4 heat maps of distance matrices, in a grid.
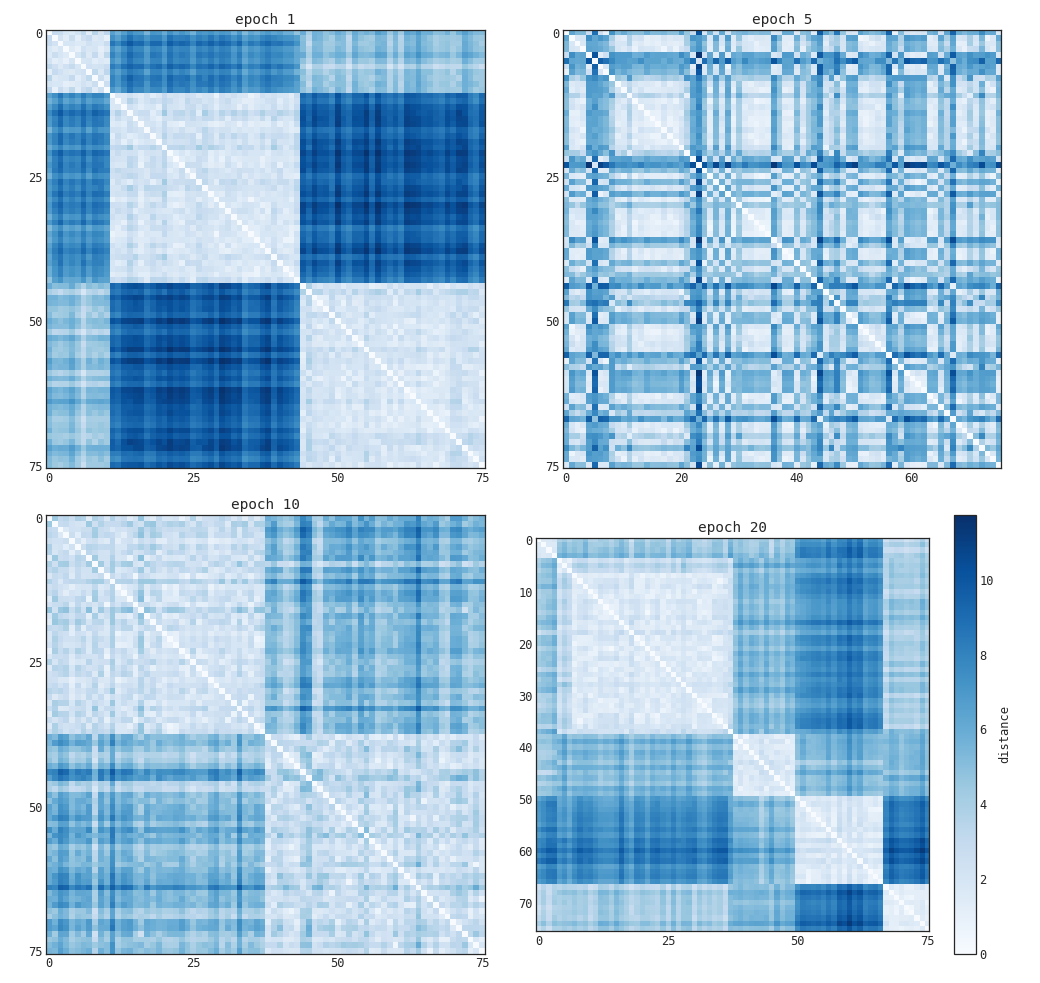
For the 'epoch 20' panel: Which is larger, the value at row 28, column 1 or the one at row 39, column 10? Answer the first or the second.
the second
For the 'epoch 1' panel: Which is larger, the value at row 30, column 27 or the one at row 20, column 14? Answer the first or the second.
the second
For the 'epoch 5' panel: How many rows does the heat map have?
76
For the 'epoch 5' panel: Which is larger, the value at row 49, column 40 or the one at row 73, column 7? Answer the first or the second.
the second
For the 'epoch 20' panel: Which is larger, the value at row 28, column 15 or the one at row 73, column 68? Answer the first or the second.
the first
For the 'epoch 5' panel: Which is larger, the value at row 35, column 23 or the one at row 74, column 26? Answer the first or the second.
the first
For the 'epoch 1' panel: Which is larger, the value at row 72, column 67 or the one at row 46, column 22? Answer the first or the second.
the second
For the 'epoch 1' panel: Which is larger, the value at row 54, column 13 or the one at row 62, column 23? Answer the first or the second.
the second
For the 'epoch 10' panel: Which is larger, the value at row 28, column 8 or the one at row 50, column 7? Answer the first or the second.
the second
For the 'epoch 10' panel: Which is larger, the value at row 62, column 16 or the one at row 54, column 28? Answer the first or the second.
the second
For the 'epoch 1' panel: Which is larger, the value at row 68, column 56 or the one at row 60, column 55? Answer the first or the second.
the second
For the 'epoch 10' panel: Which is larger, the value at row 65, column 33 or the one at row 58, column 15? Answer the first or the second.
the first
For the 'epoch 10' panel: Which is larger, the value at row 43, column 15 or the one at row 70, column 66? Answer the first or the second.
the first
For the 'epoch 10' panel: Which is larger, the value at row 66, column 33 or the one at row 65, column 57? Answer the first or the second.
the first
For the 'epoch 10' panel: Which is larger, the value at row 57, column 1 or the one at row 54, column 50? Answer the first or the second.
the first
